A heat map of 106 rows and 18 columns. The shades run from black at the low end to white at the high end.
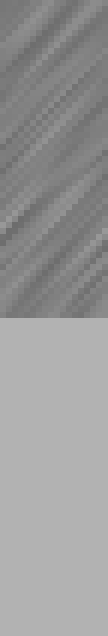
The table splits into 2 rows of 1 panel. Panel 1,1: middling, slanting up to the right, faint in contrast. Panel 2,1: high, flat.
